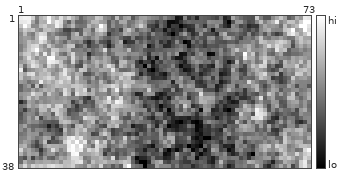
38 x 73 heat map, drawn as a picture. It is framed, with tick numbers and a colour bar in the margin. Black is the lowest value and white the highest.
Grain: blotchy. Histogram: bell-shaped. Ninth with the lowest average: bottom middle. Odd rows or columns: none. Stripes: none.
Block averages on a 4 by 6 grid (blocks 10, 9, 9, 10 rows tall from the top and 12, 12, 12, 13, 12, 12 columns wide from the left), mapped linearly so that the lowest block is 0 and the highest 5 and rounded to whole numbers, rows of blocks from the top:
532024 / 542123 / 332122 / 351024
